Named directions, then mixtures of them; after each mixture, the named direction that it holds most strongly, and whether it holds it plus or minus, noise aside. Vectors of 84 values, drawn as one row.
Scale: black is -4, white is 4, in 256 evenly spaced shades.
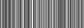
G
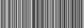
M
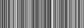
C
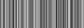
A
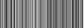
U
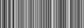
A, plus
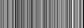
U, minus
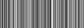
C, plus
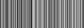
M, minus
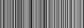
M, minus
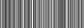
G, plus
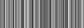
A, plus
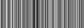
M, plus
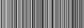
M, plus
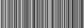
M, plus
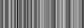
A, minus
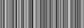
A, plus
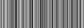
G, minus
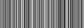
G, plus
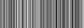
A, plus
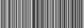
M, plus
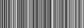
C, plus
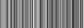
U, plus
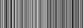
U, plus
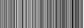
U, plus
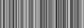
A, plus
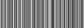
M, plus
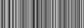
M, plus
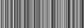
A, minus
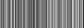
U, minus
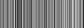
M, minus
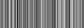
A, minus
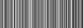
U, plus
